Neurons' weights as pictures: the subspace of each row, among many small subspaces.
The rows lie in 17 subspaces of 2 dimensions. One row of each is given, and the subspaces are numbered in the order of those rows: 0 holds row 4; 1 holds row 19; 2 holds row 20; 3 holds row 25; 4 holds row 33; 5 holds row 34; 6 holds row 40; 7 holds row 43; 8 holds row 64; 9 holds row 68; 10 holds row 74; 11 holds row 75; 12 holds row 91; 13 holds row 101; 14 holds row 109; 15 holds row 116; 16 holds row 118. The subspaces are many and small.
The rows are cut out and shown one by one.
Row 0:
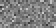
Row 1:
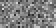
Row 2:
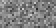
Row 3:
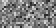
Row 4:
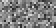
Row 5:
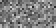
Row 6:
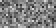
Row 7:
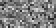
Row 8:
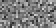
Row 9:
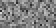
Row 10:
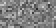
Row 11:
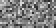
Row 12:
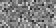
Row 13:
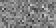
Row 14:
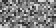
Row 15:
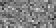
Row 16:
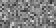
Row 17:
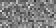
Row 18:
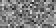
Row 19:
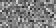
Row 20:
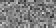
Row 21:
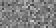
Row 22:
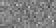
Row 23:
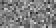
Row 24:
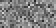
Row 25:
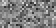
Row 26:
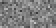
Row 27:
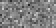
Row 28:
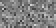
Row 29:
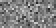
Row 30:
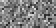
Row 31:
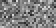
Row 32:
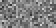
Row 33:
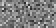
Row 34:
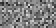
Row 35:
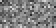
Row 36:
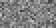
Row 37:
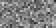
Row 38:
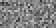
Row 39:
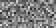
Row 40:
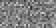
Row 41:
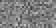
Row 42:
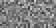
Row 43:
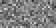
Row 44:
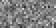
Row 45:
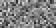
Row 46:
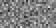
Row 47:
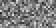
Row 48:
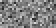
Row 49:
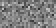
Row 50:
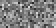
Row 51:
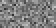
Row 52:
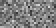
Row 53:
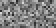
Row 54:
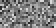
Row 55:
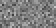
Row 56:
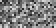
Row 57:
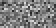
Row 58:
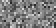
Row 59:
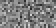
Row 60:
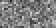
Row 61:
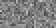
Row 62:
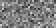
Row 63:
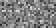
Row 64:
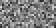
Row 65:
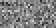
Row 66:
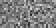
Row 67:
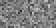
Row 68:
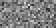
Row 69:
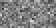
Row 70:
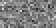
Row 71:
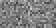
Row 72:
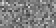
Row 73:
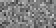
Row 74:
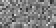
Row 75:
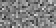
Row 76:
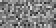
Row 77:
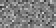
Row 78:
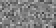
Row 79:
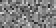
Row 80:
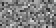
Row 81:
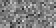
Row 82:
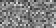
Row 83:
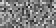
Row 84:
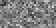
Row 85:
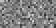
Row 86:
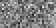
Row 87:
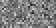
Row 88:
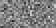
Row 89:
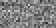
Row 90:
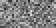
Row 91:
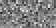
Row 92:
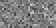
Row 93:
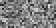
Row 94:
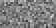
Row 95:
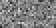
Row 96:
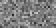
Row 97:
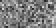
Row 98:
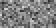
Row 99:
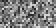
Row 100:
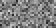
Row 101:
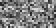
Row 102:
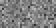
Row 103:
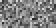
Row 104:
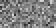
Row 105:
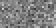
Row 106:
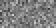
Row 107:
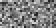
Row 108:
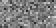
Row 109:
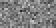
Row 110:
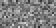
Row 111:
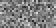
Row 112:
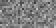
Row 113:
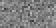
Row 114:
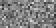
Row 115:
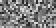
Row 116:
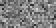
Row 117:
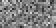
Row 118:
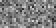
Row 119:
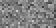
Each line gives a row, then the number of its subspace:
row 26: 14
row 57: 9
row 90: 4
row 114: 8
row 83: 5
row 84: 3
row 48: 11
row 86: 16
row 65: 5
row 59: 2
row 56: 0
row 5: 0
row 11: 15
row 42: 2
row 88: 4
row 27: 11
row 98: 14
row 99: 13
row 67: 15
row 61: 12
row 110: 4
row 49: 9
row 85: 15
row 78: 8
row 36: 14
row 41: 6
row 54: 10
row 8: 11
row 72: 5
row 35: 0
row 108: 8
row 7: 13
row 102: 15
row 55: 7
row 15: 13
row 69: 14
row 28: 3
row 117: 10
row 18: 10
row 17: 1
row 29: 12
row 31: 4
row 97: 16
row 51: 7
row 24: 12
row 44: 16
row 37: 7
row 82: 6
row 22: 5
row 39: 1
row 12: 1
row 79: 12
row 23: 7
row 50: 8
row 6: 16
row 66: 2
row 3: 3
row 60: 14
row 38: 5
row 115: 12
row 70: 13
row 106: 6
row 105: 0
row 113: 9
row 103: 11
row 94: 2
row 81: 16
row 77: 10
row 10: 15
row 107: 11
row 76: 6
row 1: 0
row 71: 6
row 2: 13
